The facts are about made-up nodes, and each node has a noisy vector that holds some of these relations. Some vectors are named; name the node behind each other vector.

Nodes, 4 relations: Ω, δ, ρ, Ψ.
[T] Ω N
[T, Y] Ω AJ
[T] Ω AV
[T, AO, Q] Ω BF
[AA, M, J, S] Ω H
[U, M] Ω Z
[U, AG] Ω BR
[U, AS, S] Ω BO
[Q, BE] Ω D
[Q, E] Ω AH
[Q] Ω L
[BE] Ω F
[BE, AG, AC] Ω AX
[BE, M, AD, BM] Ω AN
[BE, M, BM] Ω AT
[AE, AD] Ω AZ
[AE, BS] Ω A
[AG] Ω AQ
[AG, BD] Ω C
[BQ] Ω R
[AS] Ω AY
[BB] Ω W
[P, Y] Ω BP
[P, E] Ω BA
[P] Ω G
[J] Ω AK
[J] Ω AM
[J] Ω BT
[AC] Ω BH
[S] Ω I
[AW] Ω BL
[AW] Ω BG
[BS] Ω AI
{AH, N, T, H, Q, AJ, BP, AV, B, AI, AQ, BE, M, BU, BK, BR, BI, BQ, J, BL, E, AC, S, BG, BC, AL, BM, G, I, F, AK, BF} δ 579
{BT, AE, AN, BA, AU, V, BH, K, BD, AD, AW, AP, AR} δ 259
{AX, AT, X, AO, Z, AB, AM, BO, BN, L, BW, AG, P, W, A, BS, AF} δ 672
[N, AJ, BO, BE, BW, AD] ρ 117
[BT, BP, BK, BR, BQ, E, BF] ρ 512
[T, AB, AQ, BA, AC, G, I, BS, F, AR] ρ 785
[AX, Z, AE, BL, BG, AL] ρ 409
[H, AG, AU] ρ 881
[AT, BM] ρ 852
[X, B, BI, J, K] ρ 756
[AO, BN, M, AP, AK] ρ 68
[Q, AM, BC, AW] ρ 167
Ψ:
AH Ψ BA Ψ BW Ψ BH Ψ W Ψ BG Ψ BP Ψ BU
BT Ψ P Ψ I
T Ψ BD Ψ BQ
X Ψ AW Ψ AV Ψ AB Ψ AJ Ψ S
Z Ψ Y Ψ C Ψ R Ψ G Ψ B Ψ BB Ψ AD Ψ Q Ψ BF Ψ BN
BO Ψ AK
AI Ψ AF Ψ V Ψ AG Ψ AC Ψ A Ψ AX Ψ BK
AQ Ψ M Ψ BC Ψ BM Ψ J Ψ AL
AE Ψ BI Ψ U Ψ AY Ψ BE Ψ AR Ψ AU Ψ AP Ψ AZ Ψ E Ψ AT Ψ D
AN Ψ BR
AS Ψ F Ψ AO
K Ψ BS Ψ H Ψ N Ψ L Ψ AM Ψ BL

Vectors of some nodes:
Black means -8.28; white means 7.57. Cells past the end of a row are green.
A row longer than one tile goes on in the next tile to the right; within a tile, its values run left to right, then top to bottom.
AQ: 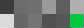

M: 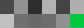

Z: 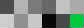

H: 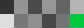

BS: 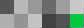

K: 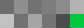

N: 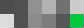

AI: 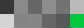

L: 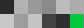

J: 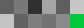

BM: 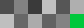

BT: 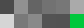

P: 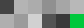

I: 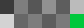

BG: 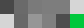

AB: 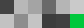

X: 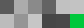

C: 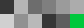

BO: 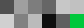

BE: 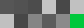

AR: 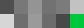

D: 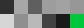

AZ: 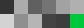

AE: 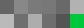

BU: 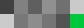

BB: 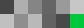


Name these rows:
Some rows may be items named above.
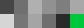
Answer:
BA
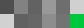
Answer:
BC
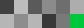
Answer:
U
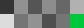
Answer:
H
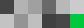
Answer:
AB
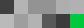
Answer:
AO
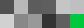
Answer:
AM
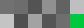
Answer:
AD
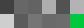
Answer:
AC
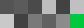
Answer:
BE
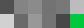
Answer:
AR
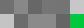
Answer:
AW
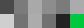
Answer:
BA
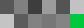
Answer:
J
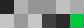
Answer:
L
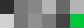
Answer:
AV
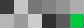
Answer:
AG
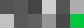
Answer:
Q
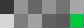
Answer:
BH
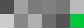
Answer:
V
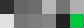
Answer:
BF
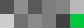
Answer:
AP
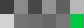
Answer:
AK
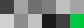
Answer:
AX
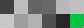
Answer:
BN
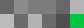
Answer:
AE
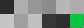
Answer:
L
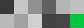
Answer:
AF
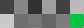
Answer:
S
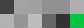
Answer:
Y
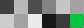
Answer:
AT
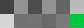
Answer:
AK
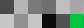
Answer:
Z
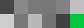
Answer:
AU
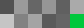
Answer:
BD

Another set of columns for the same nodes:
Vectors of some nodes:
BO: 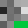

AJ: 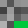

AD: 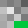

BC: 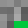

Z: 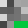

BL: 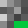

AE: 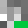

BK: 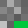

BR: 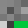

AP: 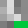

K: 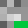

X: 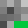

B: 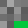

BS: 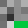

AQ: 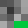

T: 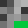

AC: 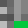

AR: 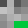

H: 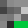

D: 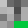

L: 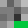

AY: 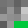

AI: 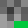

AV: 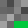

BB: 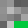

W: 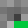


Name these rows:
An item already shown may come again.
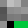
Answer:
AK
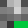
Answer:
J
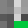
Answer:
M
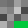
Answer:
E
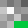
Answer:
AD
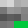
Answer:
BN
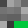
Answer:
I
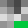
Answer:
AN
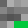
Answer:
AB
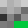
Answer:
AO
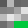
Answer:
BT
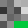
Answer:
BO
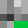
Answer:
AG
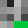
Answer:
BE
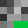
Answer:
T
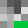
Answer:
AN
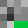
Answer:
BS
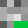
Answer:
K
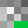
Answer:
AD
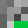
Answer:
P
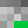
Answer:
BD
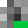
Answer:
AX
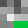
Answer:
BA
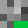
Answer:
Q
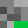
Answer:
BW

